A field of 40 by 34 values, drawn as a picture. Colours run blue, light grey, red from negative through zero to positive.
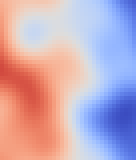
Grain: smooth. Ninth with the highest average: middle left. Lone odd cells: none. Slope: up to the left. Ninth with the lowest average: bottom right.
